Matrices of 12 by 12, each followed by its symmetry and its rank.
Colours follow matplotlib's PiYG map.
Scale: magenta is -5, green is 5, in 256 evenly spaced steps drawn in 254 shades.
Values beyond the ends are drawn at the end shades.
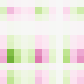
neither, rank one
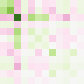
symmetric, rank two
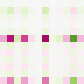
neither, rank one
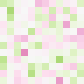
neither, full rank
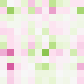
neither, rank two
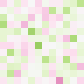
neither, full rank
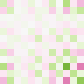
symmetric, rank two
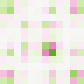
symmetric, rank two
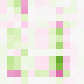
neither, rank two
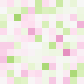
neither, full rank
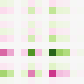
neither, rank one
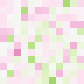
neither, full rank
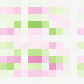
neither, rank two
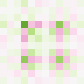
symmetric, rank two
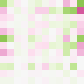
neither, rank two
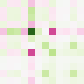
symmetric, rank two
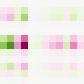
neither, rank one
